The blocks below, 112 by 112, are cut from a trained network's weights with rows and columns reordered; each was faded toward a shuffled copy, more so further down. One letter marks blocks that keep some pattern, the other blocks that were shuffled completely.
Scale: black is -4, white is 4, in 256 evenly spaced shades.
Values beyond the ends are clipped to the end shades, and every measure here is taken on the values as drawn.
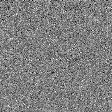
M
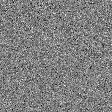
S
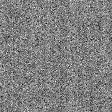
M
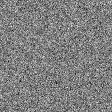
S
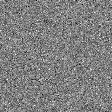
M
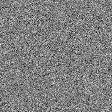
M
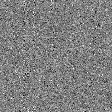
M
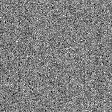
M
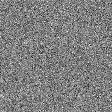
M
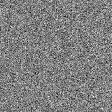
M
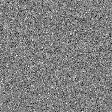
M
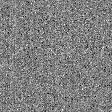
M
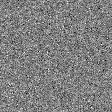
S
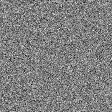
M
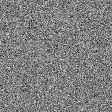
S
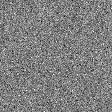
S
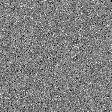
M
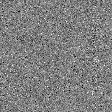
M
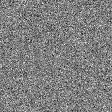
M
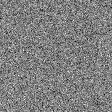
S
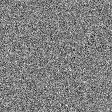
S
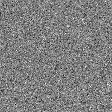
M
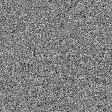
S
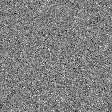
S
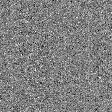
M
